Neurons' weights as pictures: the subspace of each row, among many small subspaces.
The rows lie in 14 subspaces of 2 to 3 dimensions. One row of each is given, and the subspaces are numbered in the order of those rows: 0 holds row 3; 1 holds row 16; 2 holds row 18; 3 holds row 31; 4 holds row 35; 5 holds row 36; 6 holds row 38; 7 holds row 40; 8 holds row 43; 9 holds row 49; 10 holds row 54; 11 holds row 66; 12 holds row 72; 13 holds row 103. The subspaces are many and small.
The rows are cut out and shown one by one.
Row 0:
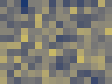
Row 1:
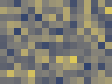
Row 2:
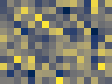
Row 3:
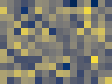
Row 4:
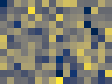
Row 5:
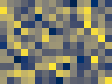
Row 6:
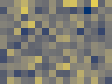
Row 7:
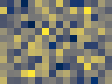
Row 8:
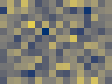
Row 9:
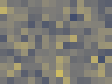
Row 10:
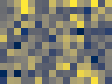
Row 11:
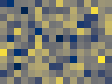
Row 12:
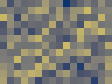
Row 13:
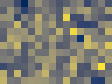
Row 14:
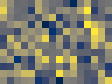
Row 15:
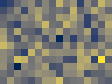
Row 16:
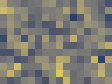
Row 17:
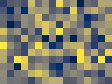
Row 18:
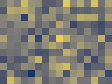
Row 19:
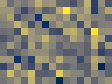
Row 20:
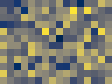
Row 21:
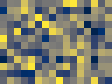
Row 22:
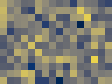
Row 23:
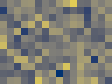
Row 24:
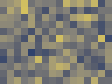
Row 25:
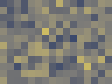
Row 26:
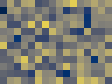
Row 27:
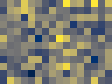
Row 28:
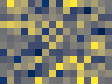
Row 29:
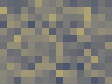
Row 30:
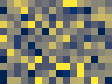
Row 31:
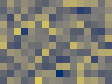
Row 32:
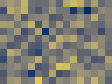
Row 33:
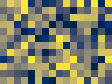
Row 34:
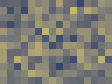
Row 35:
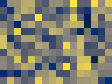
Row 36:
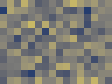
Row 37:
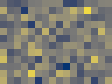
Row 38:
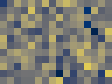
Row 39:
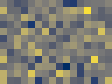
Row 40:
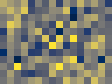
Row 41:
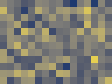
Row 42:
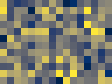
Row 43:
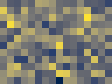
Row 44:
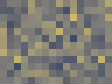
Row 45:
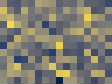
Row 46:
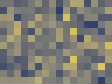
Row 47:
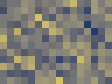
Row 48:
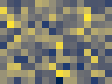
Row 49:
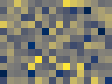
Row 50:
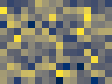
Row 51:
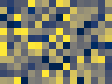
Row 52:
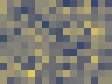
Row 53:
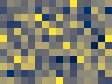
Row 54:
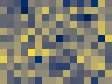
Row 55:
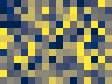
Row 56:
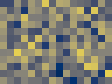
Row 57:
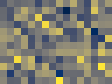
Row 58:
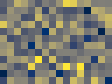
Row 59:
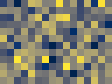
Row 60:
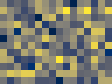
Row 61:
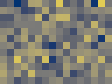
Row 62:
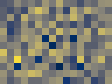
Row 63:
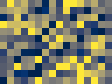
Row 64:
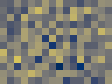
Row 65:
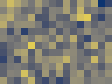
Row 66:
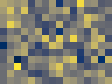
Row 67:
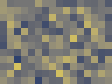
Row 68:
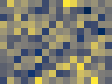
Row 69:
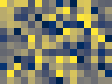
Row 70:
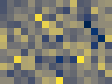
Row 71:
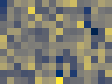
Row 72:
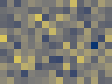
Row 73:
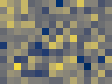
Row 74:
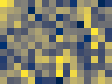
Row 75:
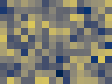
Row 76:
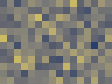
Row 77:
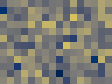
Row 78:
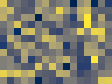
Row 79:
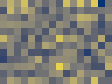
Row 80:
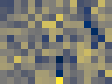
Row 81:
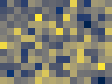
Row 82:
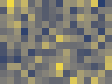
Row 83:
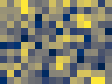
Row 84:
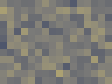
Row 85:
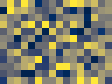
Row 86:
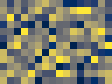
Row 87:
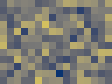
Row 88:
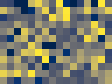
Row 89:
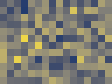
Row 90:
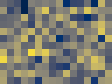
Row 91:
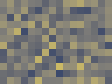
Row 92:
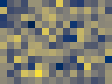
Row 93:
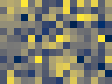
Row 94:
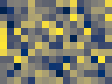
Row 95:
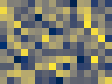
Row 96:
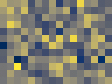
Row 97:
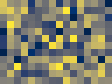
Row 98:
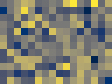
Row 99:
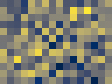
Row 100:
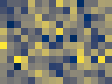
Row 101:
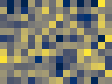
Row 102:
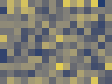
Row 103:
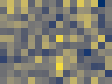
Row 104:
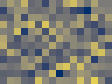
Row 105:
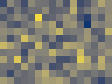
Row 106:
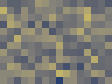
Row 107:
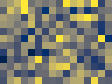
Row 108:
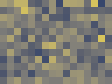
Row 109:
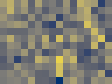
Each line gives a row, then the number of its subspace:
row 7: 5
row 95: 0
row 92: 8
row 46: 4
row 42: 6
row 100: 11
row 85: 5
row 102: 13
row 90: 10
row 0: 4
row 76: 12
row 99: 7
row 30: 9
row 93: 2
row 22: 6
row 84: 7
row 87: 3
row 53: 12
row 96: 11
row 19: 2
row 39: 9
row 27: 2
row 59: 12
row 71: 6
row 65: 6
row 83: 4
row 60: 12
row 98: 0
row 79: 13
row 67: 3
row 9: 1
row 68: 1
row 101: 13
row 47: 10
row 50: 8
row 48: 8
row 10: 4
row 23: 11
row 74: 6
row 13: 4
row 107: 10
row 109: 13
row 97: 7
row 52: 2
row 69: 2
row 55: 9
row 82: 6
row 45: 8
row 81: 4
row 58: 9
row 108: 12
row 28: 1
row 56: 6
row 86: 3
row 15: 9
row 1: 12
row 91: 3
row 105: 4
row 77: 1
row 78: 4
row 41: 0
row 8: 5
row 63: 1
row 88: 12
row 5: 0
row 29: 8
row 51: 1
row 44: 7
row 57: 2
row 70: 10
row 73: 5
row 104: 7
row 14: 13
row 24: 10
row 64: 3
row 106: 8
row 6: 0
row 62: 3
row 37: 9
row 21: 10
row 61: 12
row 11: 9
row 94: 7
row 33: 2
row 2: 2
